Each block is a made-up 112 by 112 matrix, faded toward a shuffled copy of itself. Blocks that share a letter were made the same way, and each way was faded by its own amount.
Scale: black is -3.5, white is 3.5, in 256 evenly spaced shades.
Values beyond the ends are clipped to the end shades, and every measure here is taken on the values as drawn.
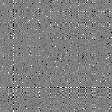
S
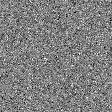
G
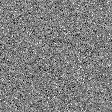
G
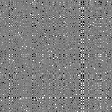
S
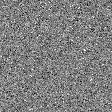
G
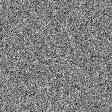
G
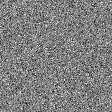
G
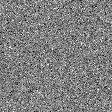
G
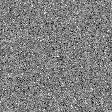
G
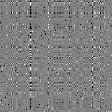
S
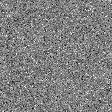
G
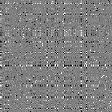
S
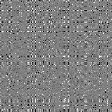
S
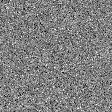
G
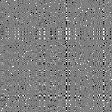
S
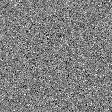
G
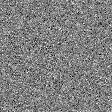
G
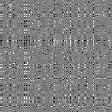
S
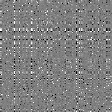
S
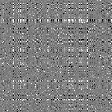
S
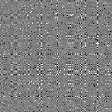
S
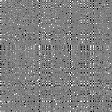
S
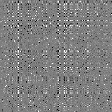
S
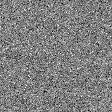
G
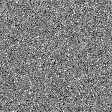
G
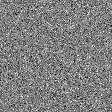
G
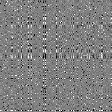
S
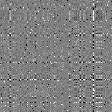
S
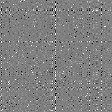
S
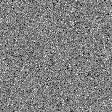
G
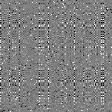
S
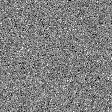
G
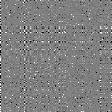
S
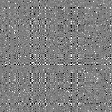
S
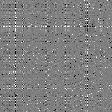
S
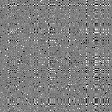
S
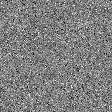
G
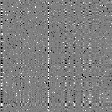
S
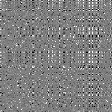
S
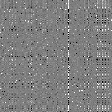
S
